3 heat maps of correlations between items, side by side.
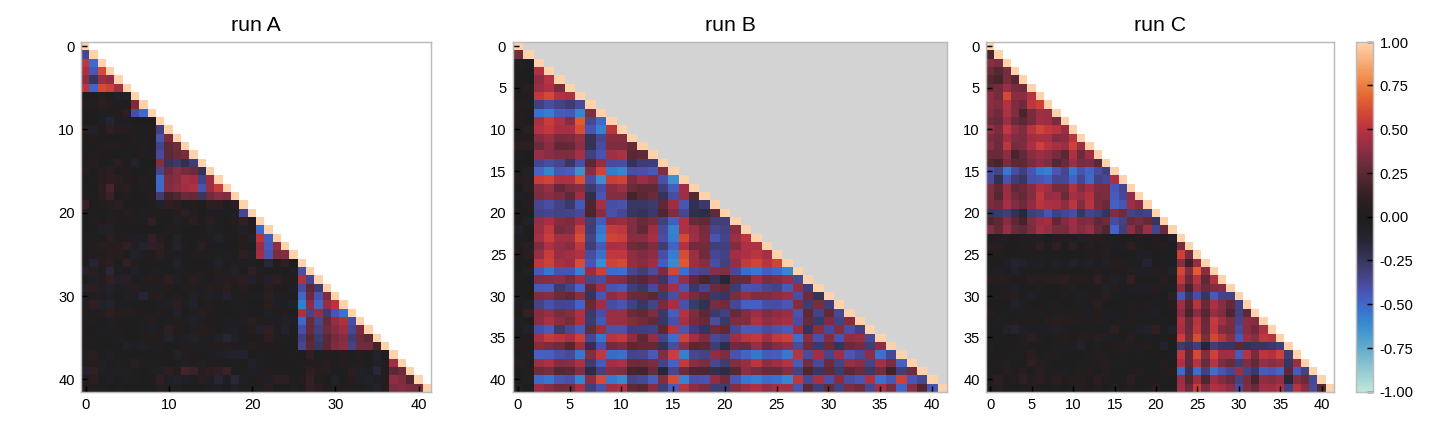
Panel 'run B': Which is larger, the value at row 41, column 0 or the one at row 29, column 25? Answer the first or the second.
the first
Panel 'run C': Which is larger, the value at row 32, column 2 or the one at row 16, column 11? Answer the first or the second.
the first
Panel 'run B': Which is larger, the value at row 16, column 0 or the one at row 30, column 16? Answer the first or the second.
the second
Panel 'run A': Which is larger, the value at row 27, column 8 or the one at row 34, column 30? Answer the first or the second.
the second
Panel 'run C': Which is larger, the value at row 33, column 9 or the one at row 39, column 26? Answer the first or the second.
the first
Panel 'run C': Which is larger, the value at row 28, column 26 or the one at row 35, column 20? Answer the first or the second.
the first
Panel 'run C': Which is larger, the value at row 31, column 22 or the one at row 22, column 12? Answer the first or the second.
the second
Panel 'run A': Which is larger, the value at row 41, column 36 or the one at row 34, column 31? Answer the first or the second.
the second
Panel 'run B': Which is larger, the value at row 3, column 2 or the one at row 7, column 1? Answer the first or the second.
the first
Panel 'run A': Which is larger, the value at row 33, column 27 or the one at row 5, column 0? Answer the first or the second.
the second
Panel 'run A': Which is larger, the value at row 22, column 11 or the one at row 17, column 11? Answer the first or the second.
the second
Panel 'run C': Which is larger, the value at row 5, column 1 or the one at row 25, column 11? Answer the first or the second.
the first
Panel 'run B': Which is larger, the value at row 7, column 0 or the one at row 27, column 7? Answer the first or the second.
the second
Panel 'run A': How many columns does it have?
42
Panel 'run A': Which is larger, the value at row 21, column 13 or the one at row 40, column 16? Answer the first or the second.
the first
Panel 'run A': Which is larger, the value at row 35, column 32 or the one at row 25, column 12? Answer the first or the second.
the second
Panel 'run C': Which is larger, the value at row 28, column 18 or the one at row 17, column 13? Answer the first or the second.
the second
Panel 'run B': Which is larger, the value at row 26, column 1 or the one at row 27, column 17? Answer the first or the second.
the first
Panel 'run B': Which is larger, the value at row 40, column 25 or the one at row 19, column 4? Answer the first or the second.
the second
